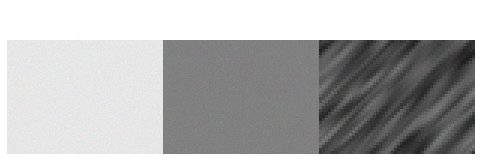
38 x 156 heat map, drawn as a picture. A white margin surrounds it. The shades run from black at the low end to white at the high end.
It is made of 1 by 3 panels. Panel 1,1: very high, flat. Panel 1,2: middling, flat. Panel 1,3: low, slanting up to the right.
